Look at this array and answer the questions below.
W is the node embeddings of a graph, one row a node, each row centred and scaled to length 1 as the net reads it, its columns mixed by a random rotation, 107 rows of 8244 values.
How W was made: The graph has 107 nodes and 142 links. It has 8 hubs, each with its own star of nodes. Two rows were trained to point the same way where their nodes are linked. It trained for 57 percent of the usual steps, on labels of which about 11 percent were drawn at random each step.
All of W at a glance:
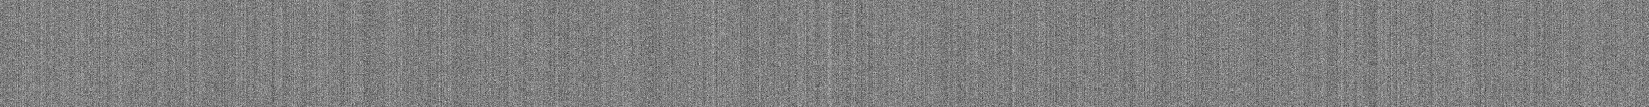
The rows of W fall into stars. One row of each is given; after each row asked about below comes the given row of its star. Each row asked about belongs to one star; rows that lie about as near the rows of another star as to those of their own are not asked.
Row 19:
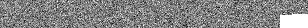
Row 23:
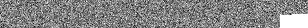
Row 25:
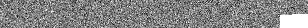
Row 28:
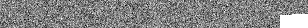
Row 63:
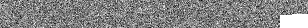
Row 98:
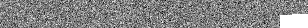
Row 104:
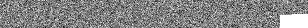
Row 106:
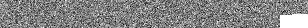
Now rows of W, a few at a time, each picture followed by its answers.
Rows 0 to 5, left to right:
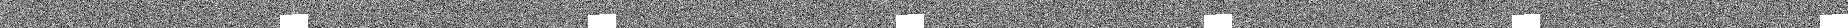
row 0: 98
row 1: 19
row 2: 104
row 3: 25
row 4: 28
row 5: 104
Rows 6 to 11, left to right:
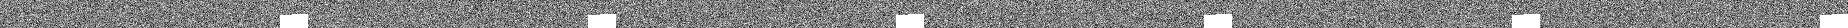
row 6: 106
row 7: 98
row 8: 98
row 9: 19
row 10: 19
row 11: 104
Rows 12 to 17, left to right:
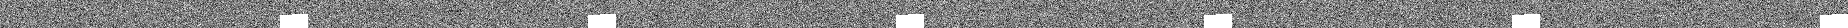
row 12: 104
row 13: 25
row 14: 106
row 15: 106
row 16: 25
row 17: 23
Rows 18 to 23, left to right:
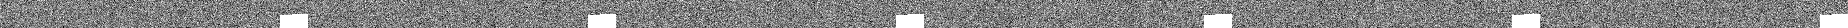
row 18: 63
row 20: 104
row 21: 28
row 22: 63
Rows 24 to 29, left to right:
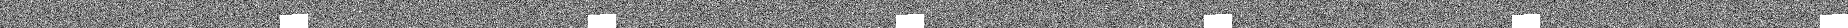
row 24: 104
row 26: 25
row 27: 19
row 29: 19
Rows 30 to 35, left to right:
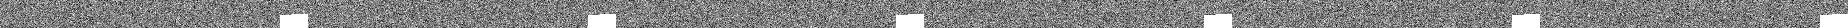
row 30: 104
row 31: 25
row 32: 28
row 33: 28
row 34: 28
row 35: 28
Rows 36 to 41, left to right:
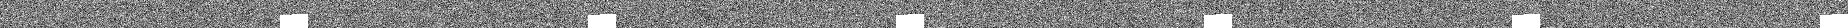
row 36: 23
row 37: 106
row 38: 104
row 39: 25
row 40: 23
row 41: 25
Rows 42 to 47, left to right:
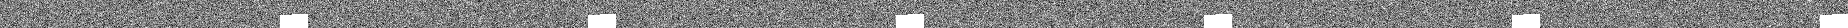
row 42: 19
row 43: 106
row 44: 63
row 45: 98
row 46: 23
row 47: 106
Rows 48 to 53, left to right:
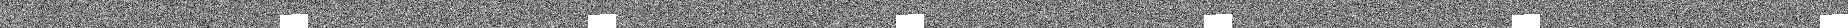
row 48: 28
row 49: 28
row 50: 63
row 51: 19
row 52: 23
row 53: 106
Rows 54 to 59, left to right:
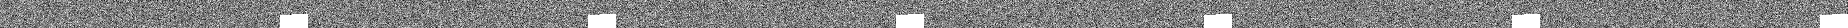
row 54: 28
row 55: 19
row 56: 25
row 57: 106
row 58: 19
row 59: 104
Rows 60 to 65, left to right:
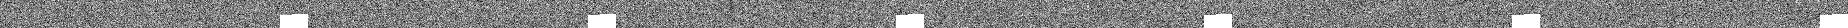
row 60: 25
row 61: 63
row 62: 63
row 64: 63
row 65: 23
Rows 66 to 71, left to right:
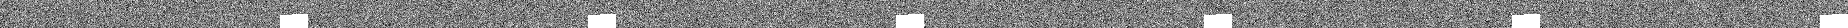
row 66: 28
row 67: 106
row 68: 28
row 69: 25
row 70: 28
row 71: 63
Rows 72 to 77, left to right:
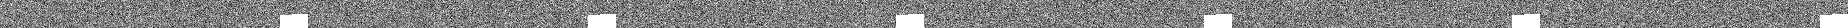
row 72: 25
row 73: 106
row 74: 25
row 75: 23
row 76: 19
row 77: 106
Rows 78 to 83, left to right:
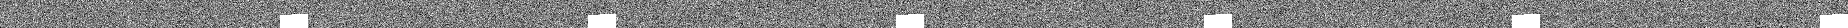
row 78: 25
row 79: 25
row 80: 23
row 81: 19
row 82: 106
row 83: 106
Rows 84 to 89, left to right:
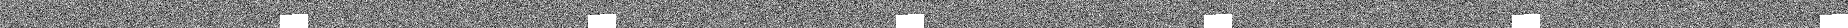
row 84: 98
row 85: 98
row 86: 98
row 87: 19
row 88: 63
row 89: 63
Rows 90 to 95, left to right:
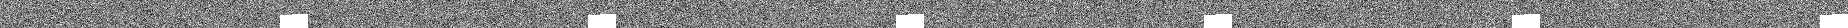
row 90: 63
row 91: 19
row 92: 25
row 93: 28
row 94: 25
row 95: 19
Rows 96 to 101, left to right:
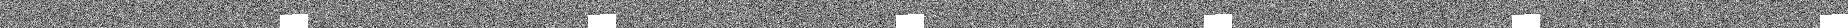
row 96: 23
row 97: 98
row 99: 28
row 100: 98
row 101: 63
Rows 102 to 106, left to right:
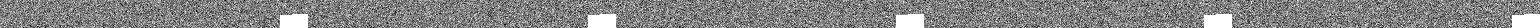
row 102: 23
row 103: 104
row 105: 106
